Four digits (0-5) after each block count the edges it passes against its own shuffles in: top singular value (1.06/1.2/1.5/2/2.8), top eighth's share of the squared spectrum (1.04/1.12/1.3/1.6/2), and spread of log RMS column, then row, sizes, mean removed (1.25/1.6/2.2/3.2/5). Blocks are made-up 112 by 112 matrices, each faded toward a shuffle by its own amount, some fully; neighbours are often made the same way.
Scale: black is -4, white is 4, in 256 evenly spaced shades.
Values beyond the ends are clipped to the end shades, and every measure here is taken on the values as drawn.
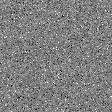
0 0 0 0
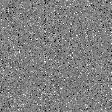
1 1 2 0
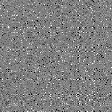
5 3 2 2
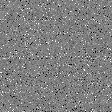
3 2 0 1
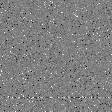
3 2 0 1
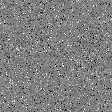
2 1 0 0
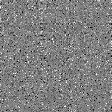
3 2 1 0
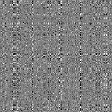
5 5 4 3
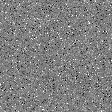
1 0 0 0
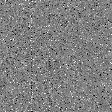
3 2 1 0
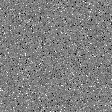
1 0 0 0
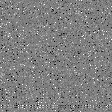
3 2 0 1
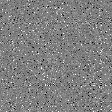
4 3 1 2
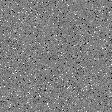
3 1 0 0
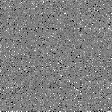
4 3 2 2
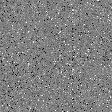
3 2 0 0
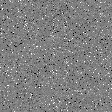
2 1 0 0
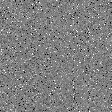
3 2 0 0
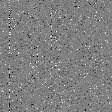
3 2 1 0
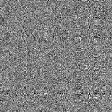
4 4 2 2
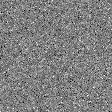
0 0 0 0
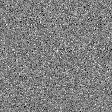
1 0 0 2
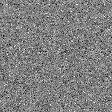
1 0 0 2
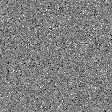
0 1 0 1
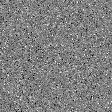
0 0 0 0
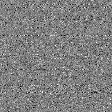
1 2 0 3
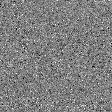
0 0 0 1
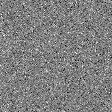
0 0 0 0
